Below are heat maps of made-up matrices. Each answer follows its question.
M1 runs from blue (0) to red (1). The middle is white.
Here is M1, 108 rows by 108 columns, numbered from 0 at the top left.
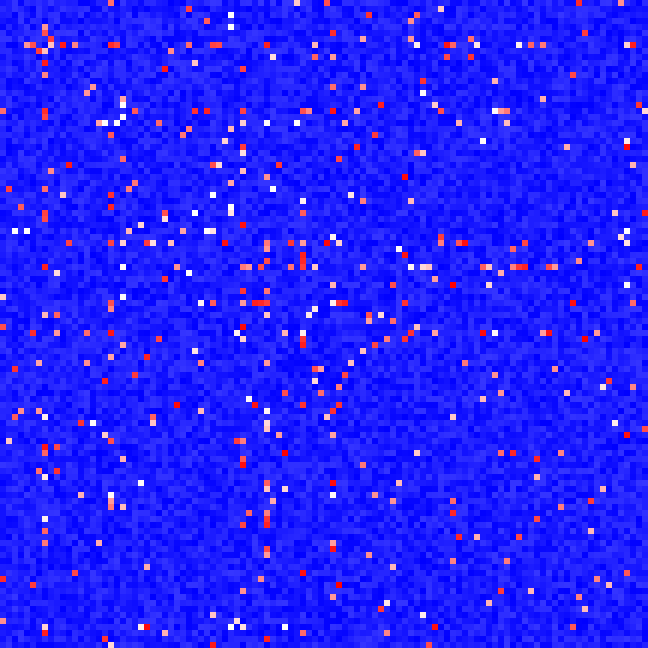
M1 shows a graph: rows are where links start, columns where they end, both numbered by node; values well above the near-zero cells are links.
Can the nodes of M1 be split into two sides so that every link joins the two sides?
no
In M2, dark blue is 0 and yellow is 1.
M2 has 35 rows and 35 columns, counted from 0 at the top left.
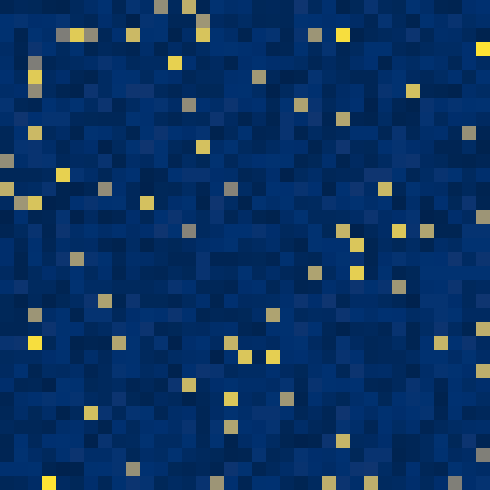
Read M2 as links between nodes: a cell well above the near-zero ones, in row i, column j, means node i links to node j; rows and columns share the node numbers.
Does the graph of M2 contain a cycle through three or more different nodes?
no
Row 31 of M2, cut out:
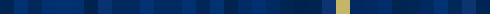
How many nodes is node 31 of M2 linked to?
1
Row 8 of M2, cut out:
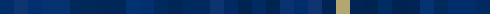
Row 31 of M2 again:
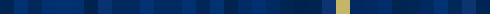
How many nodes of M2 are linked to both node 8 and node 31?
1
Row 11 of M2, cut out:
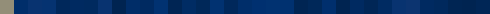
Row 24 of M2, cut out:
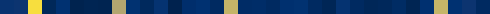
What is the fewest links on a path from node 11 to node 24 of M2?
4
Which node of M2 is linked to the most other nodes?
node 2
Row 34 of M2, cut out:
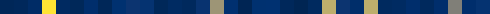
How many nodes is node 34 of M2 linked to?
5
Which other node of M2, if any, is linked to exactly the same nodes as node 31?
node 8
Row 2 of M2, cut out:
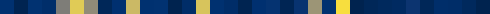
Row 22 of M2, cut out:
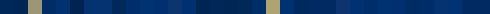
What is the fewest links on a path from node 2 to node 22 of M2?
1
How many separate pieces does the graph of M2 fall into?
2
